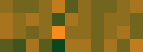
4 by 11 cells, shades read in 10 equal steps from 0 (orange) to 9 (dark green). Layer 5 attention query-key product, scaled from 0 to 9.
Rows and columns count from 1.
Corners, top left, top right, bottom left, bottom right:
4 3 6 2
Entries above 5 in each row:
1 1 0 4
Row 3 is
3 4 5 4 0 4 4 5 4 3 5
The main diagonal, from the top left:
4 4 5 6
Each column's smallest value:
3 4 3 4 0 3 3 5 3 3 2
